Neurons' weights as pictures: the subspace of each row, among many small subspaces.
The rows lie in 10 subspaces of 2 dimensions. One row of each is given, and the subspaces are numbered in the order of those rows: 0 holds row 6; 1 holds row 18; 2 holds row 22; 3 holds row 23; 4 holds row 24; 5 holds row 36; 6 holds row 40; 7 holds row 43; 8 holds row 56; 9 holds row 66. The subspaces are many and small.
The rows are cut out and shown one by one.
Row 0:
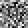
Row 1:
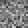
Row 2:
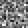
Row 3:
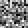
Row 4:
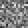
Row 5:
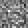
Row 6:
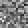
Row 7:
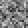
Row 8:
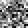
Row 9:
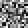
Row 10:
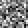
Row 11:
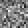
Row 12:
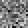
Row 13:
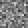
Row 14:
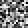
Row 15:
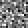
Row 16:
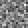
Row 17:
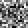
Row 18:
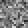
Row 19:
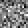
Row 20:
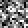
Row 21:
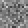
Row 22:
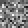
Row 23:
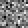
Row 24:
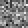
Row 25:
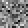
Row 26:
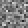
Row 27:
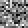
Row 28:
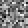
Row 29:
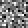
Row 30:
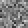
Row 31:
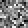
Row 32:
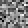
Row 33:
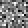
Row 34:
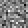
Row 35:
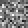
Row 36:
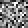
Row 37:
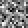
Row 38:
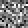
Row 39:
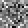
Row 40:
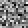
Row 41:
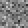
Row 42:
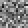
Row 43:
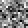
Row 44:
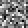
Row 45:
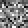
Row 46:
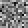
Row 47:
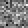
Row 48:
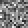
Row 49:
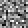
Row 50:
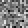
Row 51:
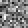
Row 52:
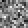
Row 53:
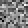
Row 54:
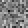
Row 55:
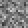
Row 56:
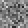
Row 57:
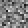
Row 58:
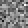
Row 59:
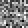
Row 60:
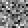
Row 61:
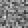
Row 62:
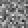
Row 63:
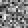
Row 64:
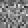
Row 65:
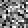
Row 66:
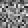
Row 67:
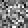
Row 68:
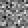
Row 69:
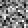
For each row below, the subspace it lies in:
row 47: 4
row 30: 1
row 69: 2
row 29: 5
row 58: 0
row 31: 1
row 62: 2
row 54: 4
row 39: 8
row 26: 9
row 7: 7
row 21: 8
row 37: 7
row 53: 0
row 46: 5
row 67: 8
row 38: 6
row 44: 2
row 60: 3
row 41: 3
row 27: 4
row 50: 4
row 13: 5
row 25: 3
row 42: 8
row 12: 3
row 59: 4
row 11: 9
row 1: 7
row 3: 4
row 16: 8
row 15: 5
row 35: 2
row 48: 1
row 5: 6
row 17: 0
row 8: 7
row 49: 6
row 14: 0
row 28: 0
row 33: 5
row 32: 0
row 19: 9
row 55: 7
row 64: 9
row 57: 9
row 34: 6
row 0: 5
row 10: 2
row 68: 3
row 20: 7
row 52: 1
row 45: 2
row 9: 9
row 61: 3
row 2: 6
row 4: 6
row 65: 8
